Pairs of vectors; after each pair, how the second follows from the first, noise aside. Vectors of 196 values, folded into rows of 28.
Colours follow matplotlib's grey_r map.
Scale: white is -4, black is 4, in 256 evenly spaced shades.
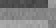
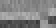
wrapped around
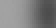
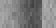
wrapped around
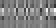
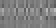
shrunk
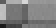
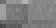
shrunk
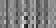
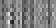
wrapped around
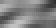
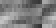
wrapped around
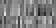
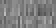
shrunk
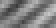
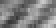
wrapped around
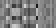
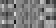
wrapped around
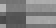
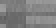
shrunk
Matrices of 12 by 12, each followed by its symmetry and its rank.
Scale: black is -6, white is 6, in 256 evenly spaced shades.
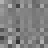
neither, rank two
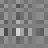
neither, rank one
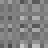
neither, rank one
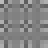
symmetric, rank one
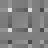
symmetric, rank one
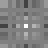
symmetric, rank one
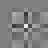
symmetric, rank one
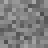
neither, full rank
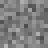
neither, full rank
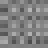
neither, rank one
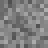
neither, full rank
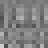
neither, rank two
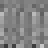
neither, rank two
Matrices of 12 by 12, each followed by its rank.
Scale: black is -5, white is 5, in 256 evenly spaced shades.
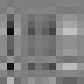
one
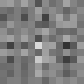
two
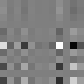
one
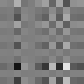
one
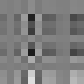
one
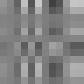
one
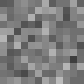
full rank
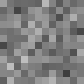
full rank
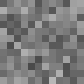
full rank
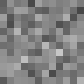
full rank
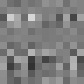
two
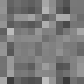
two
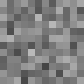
full rank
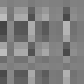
one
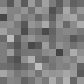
full rank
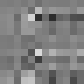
two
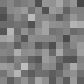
full rank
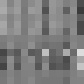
two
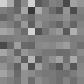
two
